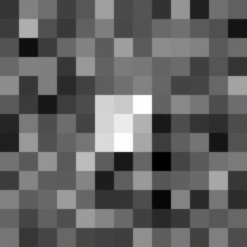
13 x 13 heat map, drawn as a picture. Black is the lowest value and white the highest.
There are no regular stripes. In the centre lies a patch that is higher than the rest. The centre is the roughest part. Overall the values sit about 40% of the way up the scale. The ninth with the highest average is the centre. There is no overall slope.
